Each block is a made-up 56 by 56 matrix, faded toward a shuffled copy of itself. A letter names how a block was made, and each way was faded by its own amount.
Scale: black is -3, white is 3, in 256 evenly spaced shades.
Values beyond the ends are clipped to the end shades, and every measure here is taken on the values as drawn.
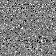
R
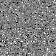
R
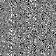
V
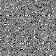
R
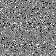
R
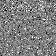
R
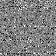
R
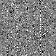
V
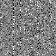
V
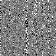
V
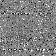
R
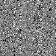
V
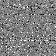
R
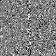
V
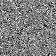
R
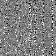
V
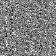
V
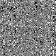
V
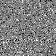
R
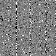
V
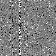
V
